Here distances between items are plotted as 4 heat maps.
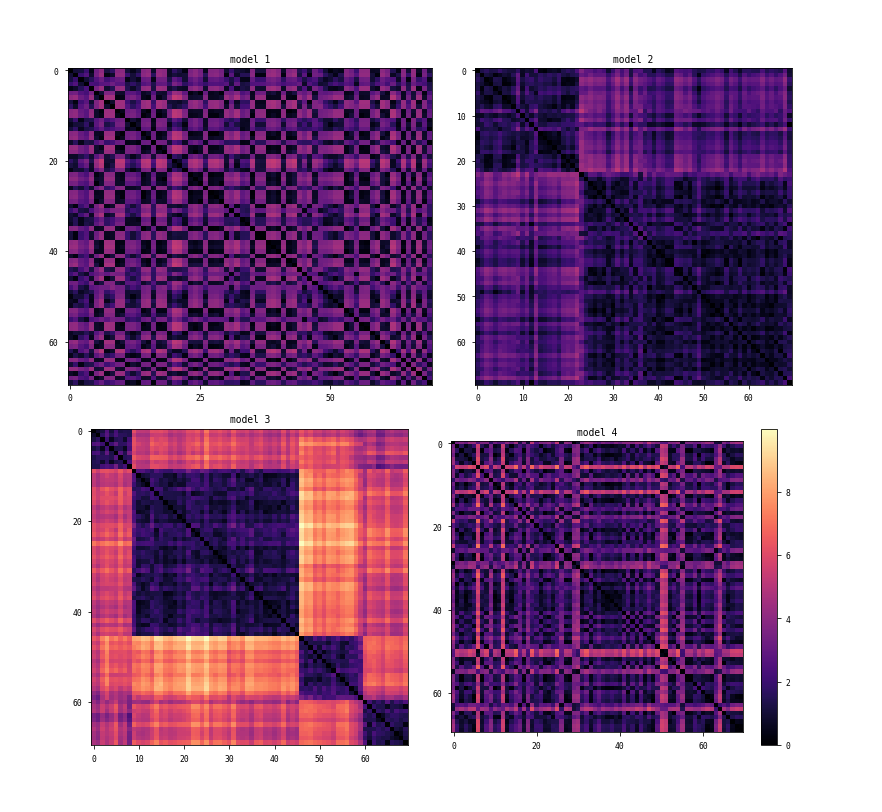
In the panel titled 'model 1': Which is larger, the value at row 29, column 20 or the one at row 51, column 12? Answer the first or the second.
the first
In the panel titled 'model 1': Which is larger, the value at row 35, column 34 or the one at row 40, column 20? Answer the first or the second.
the second
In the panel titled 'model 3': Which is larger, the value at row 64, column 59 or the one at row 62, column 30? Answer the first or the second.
the second
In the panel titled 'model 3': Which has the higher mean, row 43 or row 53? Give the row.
53
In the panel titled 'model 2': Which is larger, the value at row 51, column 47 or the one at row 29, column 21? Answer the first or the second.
the second
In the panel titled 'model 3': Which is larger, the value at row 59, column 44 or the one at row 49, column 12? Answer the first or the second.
the second
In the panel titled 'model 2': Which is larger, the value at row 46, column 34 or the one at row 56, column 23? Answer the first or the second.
the second
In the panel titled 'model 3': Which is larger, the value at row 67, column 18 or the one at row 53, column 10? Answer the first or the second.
the second
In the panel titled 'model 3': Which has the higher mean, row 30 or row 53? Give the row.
53
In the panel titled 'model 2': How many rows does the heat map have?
70
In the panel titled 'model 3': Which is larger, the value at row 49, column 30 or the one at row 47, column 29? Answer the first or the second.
the second
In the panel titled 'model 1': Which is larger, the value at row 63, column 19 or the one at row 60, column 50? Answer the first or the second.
the second
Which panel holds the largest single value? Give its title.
model 3
